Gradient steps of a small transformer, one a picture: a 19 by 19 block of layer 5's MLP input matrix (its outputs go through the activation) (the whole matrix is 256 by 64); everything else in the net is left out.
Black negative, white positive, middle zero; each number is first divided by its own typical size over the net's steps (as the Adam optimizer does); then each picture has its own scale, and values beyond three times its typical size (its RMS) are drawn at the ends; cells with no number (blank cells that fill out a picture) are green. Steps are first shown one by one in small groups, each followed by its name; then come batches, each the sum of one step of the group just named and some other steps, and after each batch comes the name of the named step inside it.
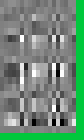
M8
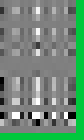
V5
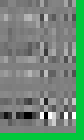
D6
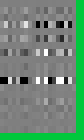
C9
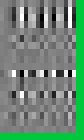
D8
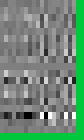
D6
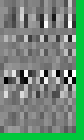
D8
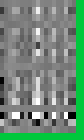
V5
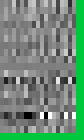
D6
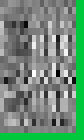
M8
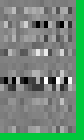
C9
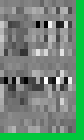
C9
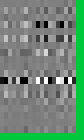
C9
